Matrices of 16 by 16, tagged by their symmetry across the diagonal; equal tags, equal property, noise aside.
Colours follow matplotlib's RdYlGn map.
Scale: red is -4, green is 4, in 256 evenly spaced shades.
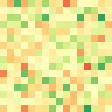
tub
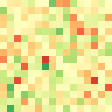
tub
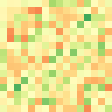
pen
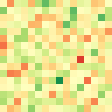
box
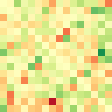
box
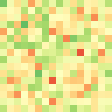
pen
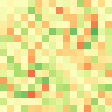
box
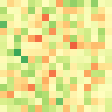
tub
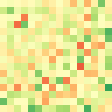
pen
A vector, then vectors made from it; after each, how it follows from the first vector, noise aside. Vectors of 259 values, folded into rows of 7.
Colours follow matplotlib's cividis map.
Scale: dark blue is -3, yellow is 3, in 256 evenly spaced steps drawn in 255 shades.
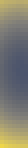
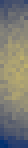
negated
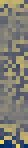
sign-scrambled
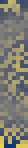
sign-scrambled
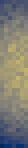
negated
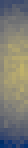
negated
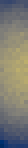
negated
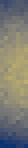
negated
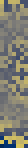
sign-scrambled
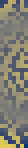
sign-scrambled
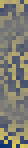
sign-scrambled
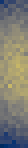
negated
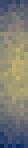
negated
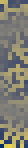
sign-scrambled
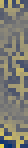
sign-scrambled
